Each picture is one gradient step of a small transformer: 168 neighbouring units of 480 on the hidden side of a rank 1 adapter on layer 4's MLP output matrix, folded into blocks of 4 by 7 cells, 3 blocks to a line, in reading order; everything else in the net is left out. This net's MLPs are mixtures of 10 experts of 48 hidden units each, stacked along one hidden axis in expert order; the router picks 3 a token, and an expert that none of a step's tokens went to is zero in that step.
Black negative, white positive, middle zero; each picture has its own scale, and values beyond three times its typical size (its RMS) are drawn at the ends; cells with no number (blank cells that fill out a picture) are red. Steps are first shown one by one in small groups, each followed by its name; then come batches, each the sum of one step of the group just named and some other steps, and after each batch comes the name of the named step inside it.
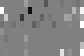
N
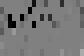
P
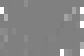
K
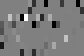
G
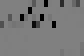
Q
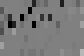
P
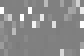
K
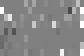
N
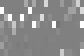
K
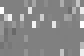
N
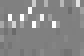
G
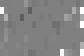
K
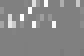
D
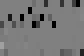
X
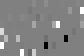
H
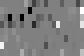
H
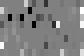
H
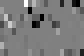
X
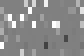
H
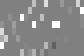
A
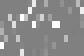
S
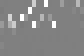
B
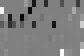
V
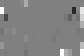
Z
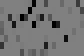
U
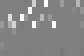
B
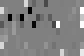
A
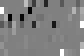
V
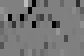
U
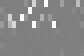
B
